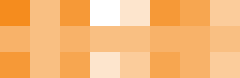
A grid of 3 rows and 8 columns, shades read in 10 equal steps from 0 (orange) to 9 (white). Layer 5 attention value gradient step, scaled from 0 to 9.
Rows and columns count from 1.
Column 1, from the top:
0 3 1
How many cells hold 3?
5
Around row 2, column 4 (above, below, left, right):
9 7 3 4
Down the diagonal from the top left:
0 4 2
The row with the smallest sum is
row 2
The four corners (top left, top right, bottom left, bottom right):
0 5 1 5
